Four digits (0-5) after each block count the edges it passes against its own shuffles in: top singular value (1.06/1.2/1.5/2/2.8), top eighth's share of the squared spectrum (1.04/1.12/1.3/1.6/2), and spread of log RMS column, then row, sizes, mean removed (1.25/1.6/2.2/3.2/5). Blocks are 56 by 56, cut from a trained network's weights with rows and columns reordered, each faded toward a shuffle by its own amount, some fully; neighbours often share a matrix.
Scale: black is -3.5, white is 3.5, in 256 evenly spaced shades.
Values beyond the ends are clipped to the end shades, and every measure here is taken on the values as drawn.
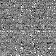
2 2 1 0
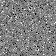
0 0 0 0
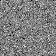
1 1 0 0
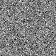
0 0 0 0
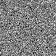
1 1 0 0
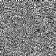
3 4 1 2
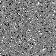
0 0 0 0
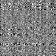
3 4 0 3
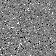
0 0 0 0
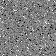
0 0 0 0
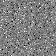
0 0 0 0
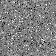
0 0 0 0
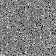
0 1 0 0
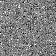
1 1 0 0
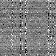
3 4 3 1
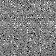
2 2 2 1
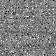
1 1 1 0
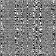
3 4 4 0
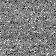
1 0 0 0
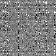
3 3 3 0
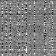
3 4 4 0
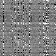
3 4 4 1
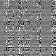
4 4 4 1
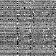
4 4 3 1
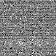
3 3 2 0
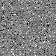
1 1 1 0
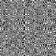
3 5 3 3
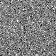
1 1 0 0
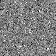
1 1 0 0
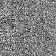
2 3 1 1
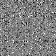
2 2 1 2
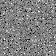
1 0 0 0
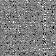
2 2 2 0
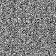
2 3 0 1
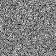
2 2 0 1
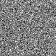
2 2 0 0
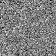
2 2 0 0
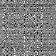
3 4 3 0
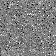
0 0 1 0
